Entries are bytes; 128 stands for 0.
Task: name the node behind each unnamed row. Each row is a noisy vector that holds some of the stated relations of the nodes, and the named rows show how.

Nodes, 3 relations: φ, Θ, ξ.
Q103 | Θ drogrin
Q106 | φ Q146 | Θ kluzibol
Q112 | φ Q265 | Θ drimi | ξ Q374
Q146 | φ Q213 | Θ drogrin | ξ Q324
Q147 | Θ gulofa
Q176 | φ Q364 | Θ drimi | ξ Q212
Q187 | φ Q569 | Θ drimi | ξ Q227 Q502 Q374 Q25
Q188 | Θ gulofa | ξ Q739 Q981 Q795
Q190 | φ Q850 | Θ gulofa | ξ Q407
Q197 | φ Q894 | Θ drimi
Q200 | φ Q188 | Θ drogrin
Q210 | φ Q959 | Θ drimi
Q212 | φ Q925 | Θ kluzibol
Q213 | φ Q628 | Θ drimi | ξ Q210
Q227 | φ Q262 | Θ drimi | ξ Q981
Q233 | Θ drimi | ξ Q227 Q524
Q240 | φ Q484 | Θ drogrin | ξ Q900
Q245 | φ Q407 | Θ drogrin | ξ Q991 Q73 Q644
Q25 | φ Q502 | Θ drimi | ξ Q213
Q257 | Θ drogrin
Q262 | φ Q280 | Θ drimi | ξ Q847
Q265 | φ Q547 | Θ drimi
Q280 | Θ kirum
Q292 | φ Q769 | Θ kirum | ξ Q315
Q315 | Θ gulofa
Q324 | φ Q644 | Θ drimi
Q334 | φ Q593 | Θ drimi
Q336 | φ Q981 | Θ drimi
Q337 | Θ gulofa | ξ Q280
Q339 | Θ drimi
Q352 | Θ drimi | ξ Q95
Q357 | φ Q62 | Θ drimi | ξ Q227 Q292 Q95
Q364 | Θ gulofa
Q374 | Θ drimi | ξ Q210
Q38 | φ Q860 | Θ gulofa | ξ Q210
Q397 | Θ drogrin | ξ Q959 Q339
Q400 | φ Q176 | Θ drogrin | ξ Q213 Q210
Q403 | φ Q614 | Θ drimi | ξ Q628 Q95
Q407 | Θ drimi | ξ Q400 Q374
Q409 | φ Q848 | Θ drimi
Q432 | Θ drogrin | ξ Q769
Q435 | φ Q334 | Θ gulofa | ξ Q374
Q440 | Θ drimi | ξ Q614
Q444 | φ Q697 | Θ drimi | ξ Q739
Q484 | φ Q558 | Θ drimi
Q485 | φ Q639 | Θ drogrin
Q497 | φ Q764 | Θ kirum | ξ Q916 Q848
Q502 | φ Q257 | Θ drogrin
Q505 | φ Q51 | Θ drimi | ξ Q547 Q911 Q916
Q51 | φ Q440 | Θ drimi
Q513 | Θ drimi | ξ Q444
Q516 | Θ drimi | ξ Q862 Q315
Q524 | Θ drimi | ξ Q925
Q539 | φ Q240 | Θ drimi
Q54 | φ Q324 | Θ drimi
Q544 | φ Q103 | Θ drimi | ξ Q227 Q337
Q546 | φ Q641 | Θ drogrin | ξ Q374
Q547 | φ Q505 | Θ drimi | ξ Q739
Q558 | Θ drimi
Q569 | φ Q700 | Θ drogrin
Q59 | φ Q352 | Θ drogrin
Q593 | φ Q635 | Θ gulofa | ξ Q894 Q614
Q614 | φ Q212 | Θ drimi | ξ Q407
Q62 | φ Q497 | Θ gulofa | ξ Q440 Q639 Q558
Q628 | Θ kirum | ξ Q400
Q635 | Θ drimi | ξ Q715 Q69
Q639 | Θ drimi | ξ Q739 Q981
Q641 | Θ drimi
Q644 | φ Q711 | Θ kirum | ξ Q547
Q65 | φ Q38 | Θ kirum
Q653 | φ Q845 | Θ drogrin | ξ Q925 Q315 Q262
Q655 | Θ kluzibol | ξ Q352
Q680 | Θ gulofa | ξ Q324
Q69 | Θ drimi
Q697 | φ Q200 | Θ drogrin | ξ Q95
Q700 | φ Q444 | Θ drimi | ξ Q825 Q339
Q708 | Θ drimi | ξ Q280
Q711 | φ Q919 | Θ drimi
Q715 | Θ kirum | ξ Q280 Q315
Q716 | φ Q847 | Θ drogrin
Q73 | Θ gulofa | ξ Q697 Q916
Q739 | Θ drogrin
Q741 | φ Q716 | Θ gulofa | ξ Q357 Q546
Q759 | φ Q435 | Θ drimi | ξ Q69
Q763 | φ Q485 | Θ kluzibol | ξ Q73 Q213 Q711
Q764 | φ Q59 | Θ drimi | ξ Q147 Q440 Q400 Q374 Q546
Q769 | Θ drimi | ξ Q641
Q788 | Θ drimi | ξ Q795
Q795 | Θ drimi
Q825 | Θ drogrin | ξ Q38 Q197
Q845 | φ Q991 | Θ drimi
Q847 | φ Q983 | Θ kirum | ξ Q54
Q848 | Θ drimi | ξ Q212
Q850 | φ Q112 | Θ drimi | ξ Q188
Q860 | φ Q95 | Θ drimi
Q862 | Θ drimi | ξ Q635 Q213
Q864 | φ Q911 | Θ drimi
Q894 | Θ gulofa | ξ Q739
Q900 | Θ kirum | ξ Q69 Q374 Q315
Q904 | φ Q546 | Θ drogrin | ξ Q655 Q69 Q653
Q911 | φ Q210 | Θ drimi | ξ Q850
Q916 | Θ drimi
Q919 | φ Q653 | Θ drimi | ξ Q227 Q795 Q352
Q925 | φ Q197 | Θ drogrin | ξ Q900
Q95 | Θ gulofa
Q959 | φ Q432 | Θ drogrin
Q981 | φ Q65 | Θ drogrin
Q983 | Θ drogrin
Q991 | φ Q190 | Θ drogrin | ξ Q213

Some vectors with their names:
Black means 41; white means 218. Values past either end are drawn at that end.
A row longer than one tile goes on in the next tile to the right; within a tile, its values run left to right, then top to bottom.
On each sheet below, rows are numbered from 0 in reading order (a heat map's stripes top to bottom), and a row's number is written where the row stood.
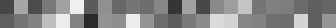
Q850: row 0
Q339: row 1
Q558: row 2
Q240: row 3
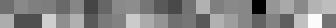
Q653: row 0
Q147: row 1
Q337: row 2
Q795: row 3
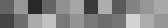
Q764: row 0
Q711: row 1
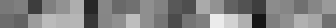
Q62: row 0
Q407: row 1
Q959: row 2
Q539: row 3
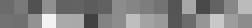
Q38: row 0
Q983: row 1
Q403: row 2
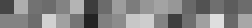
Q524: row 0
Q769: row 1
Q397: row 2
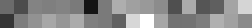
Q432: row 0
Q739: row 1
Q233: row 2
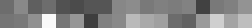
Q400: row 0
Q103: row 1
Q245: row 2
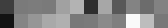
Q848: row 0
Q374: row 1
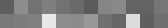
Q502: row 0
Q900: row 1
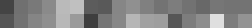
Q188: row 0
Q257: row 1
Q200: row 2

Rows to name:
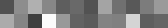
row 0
Q315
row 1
Q862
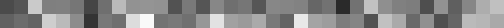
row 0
Q847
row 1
Q212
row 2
Q628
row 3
Q925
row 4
Q280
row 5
Q644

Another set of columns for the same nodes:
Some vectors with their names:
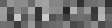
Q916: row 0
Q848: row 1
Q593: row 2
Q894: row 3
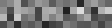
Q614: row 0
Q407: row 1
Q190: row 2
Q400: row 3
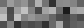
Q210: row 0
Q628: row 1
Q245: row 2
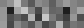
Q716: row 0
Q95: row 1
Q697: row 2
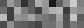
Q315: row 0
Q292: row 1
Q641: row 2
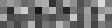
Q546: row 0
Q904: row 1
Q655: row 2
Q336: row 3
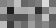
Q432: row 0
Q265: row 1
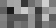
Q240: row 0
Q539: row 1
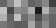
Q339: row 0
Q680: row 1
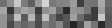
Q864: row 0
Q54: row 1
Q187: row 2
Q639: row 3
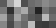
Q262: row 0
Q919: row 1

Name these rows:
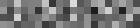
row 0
Q547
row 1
Q112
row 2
Q850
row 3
Q653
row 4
Q763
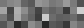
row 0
Q440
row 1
Q352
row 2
Q497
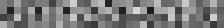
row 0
Q505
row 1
Q364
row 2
Q106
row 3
Q847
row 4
Q991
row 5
Q397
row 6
Q324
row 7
Q227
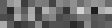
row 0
Q233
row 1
Q147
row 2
Q764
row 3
Q825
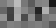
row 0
Q981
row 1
Q337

